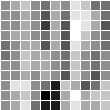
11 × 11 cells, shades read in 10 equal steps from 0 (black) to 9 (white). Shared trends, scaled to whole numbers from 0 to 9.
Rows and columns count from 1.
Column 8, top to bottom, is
8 8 9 9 8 7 7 7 6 9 8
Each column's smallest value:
4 5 6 4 0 1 3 6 3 3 3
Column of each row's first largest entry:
8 8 8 8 8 3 3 8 2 8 3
